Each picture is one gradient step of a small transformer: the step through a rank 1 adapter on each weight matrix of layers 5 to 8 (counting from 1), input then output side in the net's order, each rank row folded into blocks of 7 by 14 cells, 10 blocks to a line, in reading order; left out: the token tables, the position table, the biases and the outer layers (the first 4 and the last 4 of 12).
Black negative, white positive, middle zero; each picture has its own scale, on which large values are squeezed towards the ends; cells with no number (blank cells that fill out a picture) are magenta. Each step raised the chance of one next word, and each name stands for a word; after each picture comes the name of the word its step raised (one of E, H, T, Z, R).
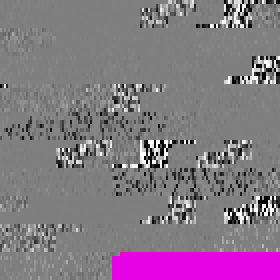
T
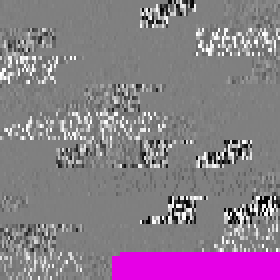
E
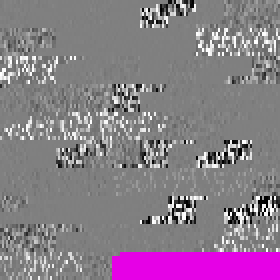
E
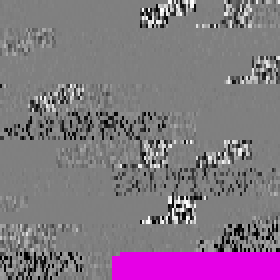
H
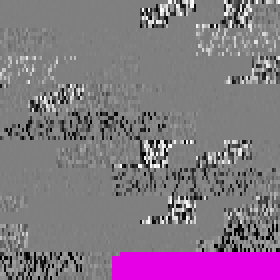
H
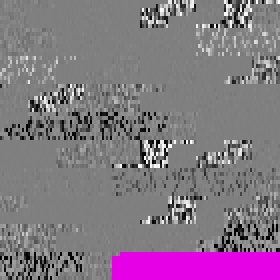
H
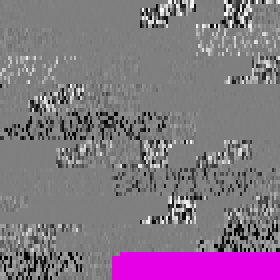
H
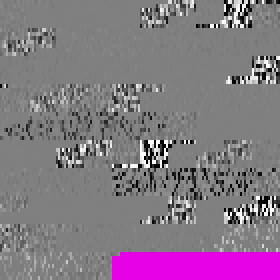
T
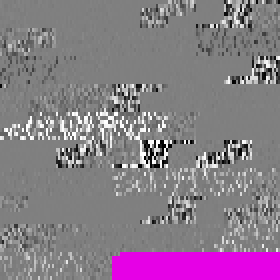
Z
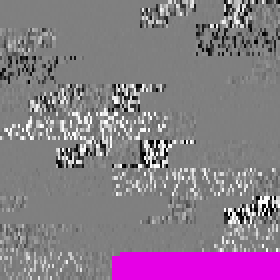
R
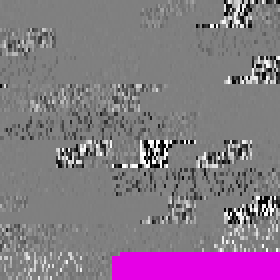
T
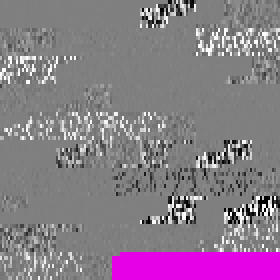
E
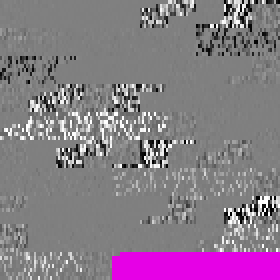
R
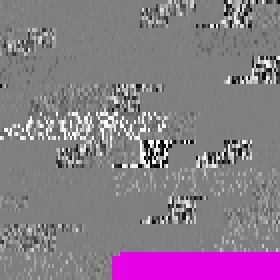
Z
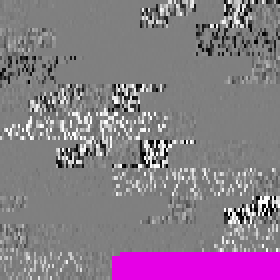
R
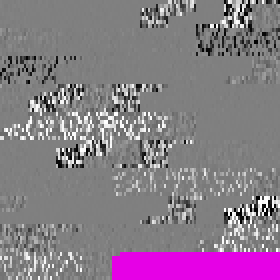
R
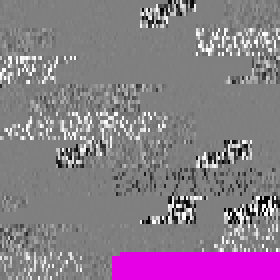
E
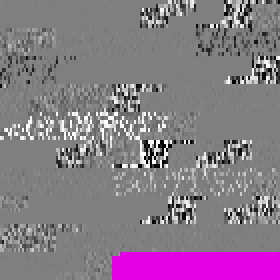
Z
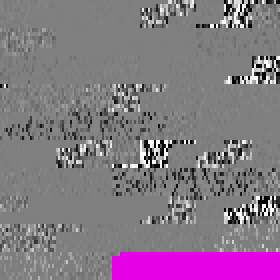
T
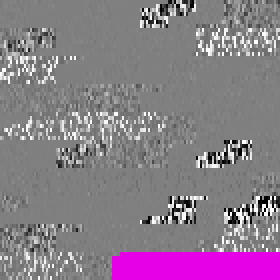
E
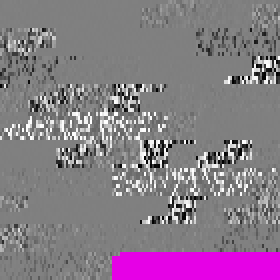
Z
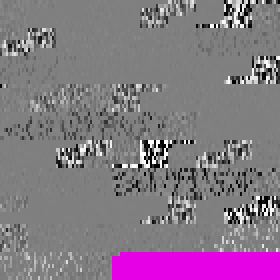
T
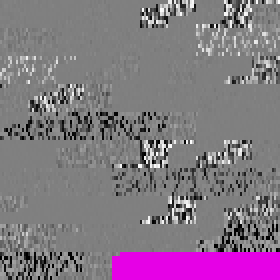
H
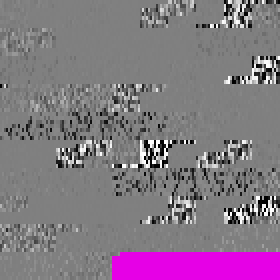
T
